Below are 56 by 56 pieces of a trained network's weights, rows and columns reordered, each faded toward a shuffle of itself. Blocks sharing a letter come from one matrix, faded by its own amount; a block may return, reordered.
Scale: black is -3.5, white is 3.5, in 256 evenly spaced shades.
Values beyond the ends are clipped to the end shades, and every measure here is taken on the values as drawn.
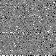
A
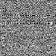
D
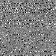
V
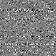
V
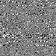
V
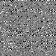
V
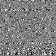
V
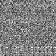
D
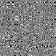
V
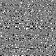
V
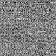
D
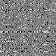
V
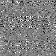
V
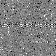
A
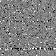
A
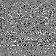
A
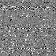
V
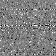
A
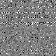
V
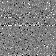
A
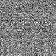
D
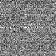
D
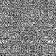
D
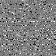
V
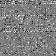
V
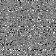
V
